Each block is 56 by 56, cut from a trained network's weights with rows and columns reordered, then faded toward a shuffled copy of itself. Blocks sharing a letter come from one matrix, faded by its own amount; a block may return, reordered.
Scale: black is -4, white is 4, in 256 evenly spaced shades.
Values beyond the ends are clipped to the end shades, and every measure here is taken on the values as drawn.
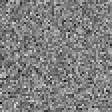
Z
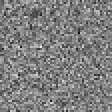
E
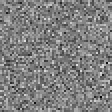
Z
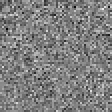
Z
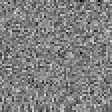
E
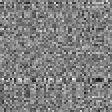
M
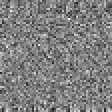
E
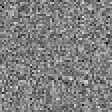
E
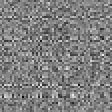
M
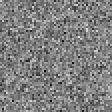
Z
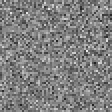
Z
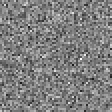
Z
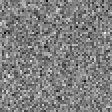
Z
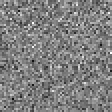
E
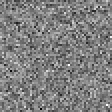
Z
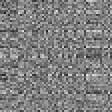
M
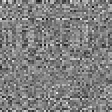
M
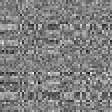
M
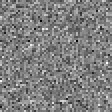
Z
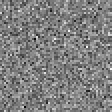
Z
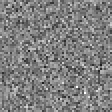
Z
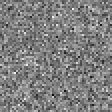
Z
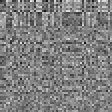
M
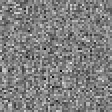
E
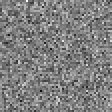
Z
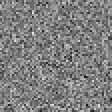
Z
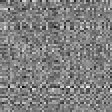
M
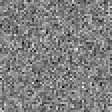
Z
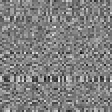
M
